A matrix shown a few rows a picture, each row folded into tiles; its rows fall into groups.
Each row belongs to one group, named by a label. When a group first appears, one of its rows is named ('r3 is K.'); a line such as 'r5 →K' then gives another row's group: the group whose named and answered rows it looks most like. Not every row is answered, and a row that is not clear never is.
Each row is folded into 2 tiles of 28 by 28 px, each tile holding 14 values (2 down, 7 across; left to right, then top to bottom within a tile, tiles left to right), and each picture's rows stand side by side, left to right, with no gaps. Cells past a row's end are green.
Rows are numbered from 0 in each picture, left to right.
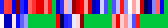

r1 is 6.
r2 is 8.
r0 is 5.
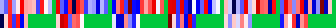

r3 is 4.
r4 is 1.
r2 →5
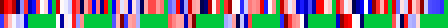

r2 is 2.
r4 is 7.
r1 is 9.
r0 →4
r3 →8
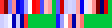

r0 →7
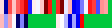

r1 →7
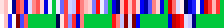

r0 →9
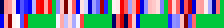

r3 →9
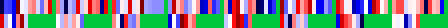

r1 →1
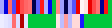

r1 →1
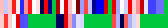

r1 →9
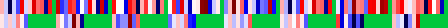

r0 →1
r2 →9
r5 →1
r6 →5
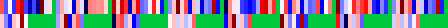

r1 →2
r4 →2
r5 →4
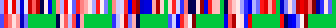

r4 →2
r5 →6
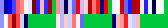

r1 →1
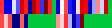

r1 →8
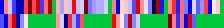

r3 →4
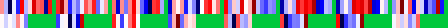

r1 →7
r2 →8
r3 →2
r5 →6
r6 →6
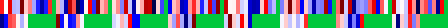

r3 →8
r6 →7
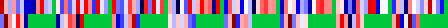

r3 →1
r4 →2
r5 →2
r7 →9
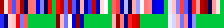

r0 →9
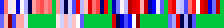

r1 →1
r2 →6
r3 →7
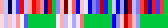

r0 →1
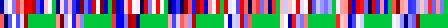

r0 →6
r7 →7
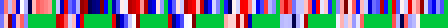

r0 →2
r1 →8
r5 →7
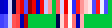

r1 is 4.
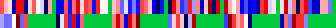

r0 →9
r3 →8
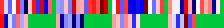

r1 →5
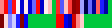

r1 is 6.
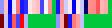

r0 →4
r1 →2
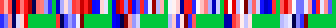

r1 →6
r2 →5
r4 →9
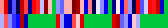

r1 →6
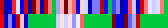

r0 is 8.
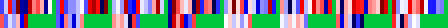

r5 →1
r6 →5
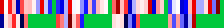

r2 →7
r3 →8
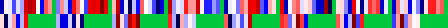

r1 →5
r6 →9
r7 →2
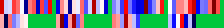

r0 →9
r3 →5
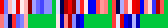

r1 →5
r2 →5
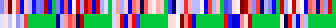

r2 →2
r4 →6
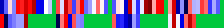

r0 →6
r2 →5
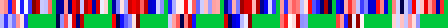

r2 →6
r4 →6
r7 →1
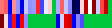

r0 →4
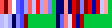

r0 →7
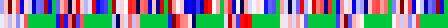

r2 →9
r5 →1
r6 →2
